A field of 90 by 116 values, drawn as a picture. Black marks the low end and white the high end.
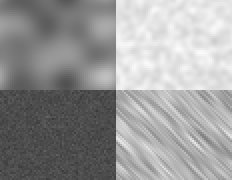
It is made of 2 by 2 panels. Panel 1,1: middling, smooth. Panel 1,2: very high, blotchy, faint in contrast. Panel 2,1: low, fine-grained, faint in contrast. Panel 2,2: high, slanting down to the right.
